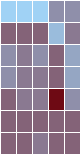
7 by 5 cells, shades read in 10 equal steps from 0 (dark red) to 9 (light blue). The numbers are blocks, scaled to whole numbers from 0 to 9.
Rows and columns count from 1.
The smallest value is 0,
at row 5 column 4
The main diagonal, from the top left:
9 4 6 4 6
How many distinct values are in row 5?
4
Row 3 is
6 5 6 4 7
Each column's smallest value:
4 4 4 0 4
